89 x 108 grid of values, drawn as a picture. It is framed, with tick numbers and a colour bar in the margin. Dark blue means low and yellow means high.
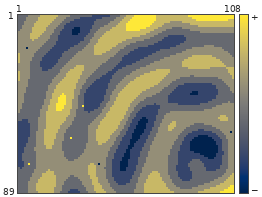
Lone odd cells: 6, 3 higher and 3 lower than their neighbours. Ninth with the lowest average: bottom right. Slope: none. Rings: centred on the bottom right.
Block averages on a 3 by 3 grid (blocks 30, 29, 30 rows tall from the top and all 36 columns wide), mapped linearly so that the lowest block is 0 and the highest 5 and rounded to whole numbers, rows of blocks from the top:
245 | 431 | 320
